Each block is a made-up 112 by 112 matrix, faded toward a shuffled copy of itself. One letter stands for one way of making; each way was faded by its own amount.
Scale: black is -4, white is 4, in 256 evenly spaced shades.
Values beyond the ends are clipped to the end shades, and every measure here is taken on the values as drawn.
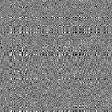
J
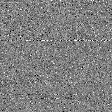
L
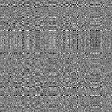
J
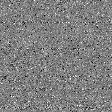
L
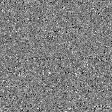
L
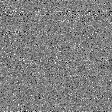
L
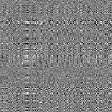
J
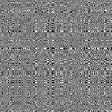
J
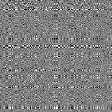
J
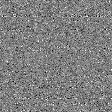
L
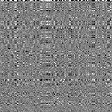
J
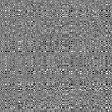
J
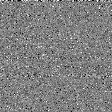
L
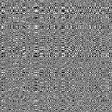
J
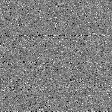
L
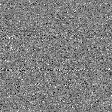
L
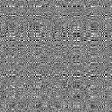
J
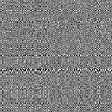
J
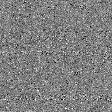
L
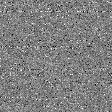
L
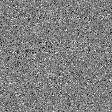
L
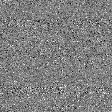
L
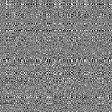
J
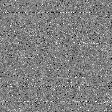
L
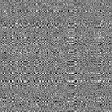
J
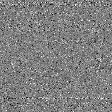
L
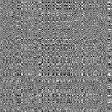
J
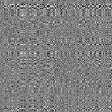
J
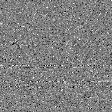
L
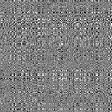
J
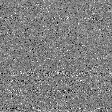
L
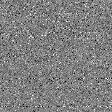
L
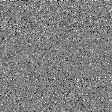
L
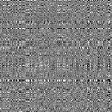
J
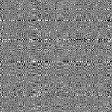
J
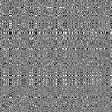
J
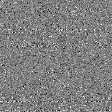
L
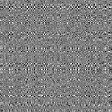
J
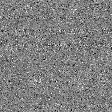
L
